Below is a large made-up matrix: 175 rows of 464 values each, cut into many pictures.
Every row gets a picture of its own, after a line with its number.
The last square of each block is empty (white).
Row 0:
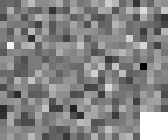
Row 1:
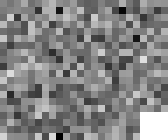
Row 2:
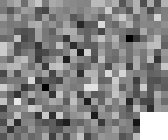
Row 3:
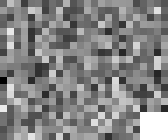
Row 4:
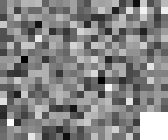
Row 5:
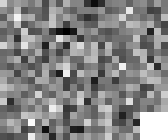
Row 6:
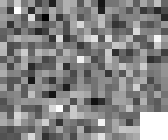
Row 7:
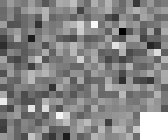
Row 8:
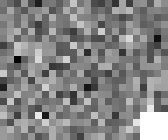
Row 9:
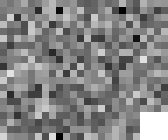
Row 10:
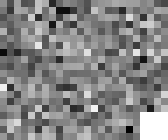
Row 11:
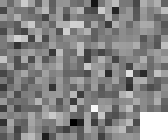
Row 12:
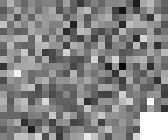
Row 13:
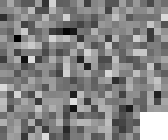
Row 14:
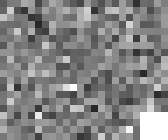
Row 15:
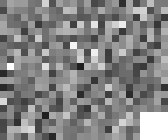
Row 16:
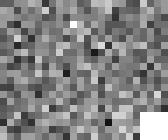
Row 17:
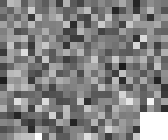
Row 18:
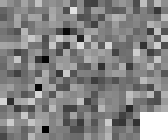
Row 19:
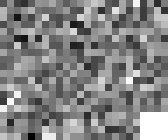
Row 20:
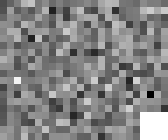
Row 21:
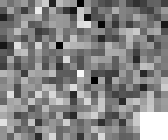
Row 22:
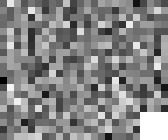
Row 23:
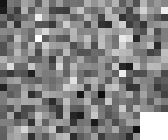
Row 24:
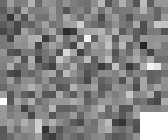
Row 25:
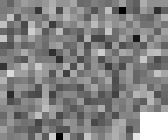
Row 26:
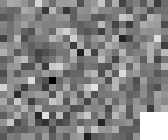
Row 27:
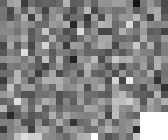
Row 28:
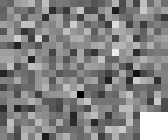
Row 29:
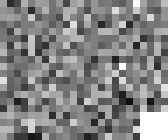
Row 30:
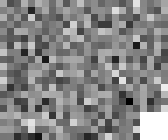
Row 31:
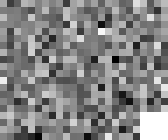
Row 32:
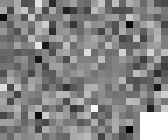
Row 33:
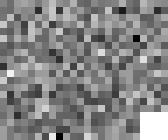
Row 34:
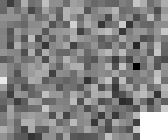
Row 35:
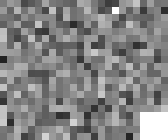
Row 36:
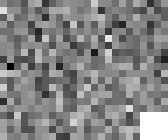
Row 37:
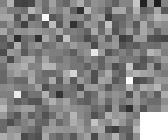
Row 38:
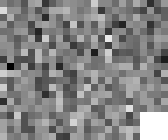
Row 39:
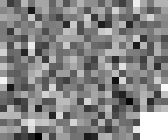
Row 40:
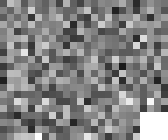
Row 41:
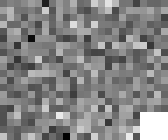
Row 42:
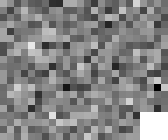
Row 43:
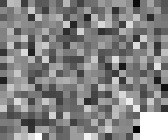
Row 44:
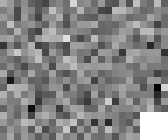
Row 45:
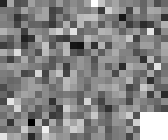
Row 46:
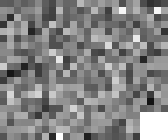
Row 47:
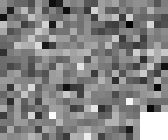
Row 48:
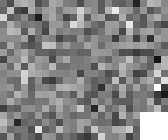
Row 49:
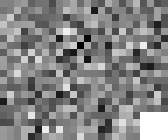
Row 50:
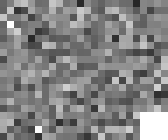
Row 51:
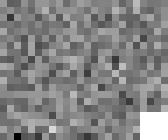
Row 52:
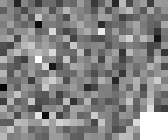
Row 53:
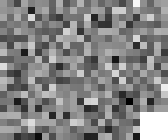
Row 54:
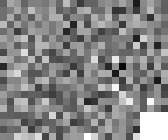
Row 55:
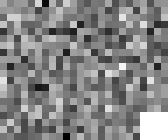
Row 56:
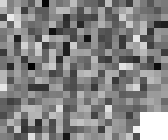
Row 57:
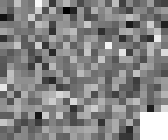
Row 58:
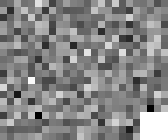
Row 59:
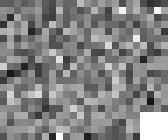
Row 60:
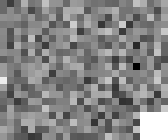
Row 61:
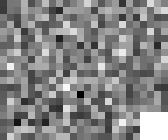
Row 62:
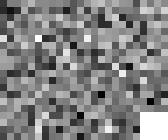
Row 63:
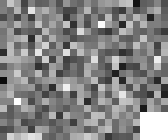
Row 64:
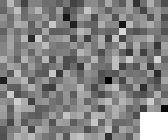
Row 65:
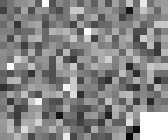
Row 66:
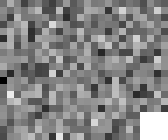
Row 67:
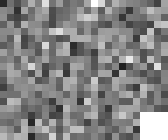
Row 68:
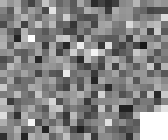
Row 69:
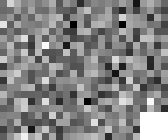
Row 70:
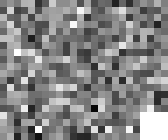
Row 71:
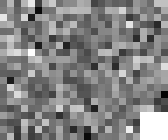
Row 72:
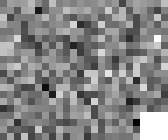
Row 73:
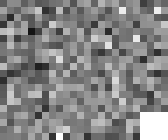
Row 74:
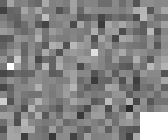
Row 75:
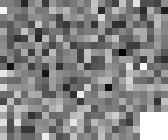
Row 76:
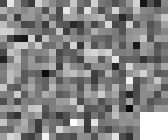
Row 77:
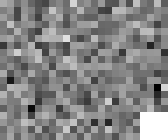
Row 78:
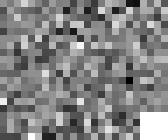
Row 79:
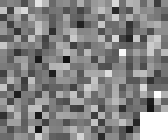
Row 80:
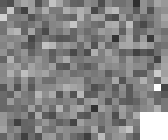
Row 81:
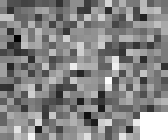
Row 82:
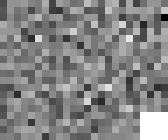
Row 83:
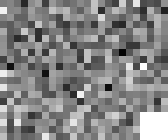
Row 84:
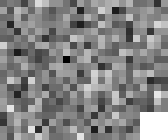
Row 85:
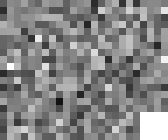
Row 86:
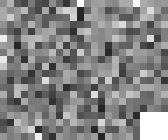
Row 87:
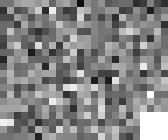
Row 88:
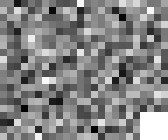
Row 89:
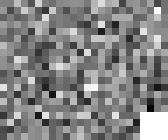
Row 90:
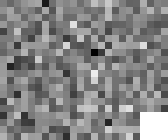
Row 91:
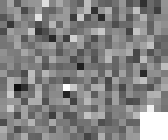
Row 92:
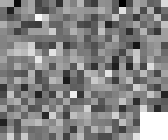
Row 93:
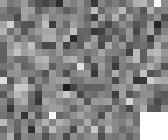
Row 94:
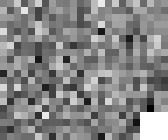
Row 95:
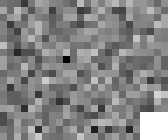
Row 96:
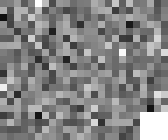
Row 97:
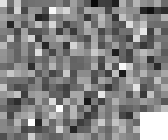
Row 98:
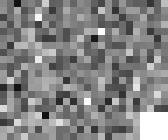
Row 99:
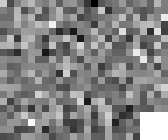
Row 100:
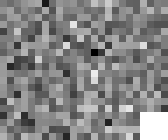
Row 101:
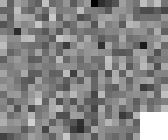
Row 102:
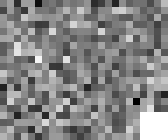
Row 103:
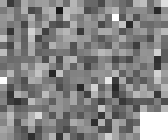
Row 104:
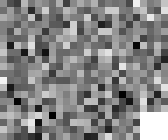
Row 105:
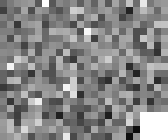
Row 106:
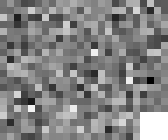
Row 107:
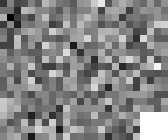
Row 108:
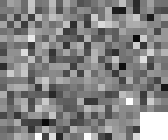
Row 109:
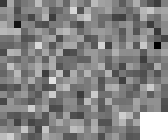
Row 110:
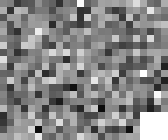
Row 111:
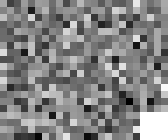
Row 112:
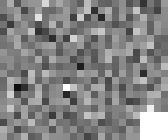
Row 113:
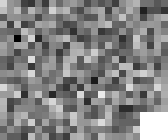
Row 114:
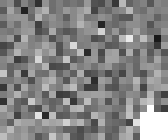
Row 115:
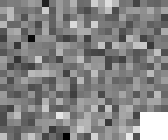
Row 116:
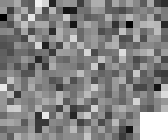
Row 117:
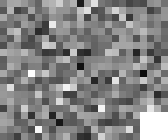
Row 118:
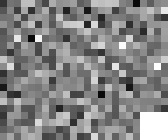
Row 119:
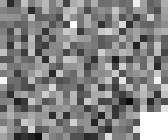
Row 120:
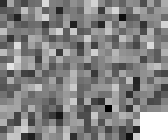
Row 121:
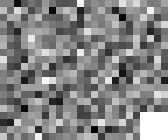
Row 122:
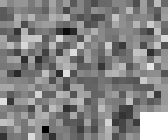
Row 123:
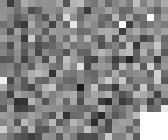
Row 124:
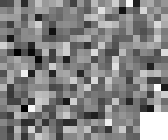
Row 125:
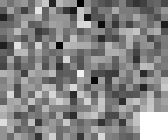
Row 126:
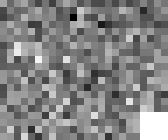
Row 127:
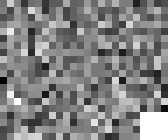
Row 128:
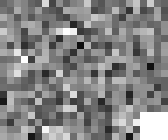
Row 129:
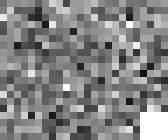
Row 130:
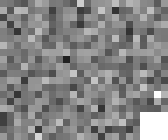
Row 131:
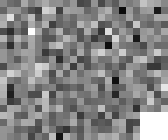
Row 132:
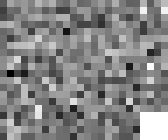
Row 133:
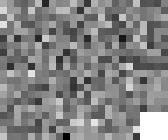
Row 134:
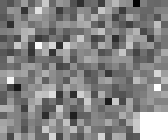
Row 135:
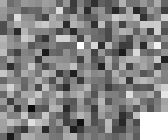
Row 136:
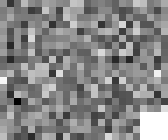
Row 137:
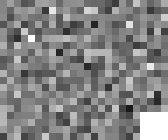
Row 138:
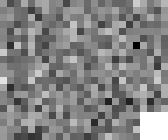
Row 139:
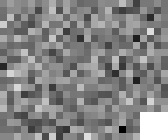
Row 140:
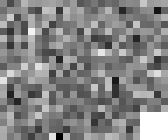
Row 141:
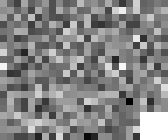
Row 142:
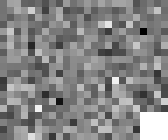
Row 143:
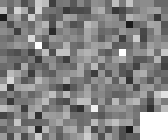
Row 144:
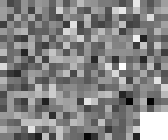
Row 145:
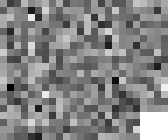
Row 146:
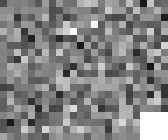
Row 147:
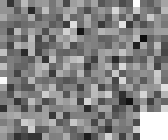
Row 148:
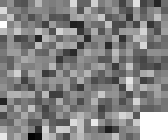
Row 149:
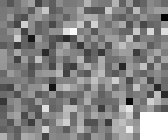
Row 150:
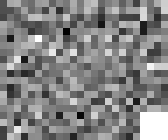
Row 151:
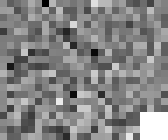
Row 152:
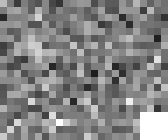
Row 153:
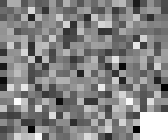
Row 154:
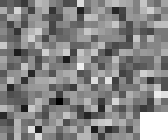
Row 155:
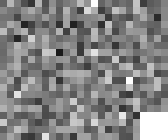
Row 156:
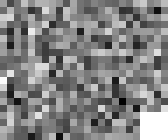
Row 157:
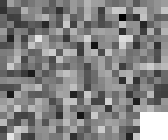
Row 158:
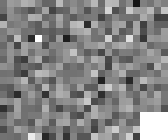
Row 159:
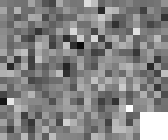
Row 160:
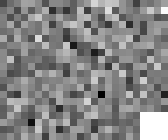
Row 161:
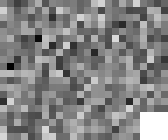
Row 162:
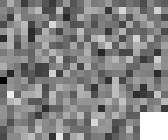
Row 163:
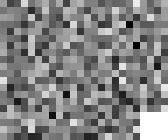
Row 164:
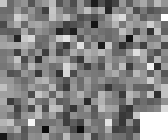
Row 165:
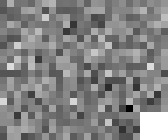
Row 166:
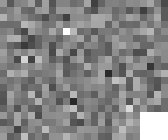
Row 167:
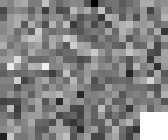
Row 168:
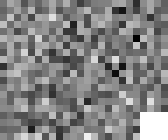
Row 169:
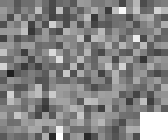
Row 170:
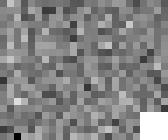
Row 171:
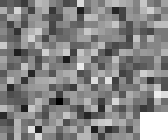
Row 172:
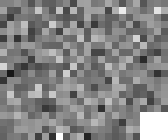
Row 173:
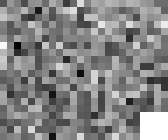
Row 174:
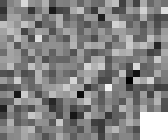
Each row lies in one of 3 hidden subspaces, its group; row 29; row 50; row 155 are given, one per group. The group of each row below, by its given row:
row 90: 155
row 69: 29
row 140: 29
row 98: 50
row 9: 29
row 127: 29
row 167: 155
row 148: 155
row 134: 50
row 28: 155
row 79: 50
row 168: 29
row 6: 155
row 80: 50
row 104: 29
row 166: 155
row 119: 29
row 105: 155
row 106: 155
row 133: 155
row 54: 29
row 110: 50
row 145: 29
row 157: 155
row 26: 50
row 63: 29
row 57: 50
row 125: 50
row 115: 155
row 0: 155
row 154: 50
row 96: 50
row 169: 29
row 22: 29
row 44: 50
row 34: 29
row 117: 50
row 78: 155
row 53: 29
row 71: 50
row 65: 155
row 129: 50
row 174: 155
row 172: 29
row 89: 50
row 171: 50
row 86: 50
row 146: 155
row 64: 29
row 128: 155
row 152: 50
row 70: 50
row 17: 29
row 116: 50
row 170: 29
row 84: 50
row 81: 50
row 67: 155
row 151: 155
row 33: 29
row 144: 29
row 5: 155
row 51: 29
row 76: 155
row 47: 50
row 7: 155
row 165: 155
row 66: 29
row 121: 50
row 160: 155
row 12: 29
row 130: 50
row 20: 155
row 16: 155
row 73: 29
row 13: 155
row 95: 50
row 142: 29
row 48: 50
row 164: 155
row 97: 155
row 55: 155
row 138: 29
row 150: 155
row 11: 155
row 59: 29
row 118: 155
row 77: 50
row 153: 29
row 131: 29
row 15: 155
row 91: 50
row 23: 155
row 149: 155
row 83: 155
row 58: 50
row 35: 155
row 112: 50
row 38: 155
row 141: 29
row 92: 50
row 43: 29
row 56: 155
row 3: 29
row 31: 29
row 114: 50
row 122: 155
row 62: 155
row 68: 155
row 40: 29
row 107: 155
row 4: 155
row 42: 50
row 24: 155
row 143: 50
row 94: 50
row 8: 50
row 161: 155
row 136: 29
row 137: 155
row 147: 29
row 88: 50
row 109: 155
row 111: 29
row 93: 50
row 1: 29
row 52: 50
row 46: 29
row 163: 29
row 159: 155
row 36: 155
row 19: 155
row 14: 50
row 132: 155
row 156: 29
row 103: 29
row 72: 50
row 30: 29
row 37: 155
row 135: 155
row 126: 50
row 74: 155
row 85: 155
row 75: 155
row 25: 29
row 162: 29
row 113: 155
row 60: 29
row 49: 155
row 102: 50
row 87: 50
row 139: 29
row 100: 155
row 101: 155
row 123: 29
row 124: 50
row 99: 155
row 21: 50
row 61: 155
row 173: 50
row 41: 155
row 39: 29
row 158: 155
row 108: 29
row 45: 155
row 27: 29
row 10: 50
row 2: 50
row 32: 50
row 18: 155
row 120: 155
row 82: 155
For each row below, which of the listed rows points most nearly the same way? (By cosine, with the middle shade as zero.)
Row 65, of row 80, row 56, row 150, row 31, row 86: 150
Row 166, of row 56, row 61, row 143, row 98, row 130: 61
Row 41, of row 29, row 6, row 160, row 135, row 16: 16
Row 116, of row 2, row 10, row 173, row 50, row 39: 10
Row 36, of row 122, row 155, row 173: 155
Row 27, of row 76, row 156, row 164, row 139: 139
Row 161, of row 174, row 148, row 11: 148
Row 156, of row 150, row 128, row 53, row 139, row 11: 53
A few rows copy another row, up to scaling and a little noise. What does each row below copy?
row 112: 91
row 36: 38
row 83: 75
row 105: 65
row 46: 59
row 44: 77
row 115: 41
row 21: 125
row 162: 66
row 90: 100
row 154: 171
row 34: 60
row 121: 88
